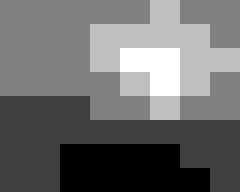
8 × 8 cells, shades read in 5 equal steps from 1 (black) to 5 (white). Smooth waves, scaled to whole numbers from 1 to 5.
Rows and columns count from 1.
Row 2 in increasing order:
3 3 3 3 4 4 4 4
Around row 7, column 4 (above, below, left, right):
2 1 1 1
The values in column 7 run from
1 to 4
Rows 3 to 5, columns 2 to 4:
3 3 4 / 3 3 3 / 2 2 3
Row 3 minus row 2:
0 0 0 0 1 1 0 1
